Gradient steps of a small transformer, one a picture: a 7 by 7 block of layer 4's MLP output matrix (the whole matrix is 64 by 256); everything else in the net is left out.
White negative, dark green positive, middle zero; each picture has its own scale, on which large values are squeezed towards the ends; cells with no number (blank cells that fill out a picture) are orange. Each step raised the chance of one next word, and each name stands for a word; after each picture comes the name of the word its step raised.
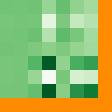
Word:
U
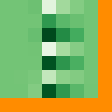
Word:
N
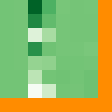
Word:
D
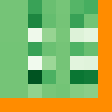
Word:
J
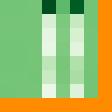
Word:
D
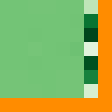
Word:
N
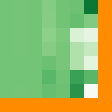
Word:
D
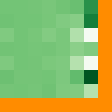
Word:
J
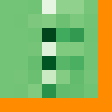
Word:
N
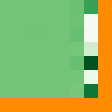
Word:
U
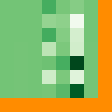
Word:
U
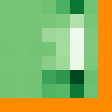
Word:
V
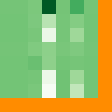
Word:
D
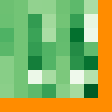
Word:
U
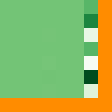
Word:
J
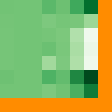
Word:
V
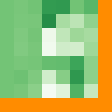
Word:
D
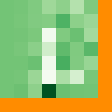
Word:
J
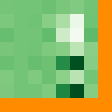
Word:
U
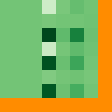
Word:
N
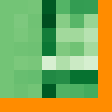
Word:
V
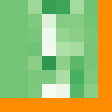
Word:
D
